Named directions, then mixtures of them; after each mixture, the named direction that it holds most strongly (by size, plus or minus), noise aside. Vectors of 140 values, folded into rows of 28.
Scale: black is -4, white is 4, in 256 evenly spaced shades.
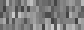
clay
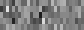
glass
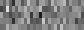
glass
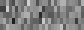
glass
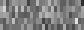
clay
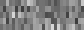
clay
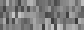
clay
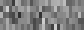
glass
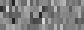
glass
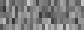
clay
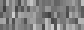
clay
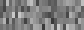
clay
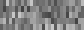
clay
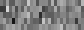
glass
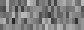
clay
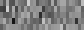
glass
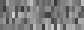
clay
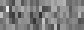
glass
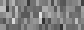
glass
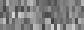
clay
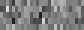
glass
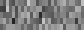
glass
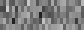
glass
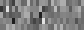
glass
